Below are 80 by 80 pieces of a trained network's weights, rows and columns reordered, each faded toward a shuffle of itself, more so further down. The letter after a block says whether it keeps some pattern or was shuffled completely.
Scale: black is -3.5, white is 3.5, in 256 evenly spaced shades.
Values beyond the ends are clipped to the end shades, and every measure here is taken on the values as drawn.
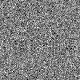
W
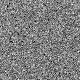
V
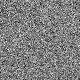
V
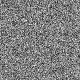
W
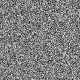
W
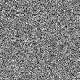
W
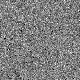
W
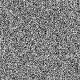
W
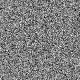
V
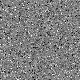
V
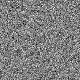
W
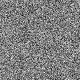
V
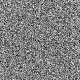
W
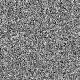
W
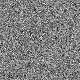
V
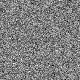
W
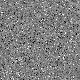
V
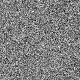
W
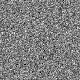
W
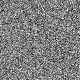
V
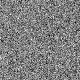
W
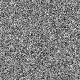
W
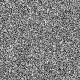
W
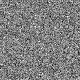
W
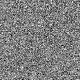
W
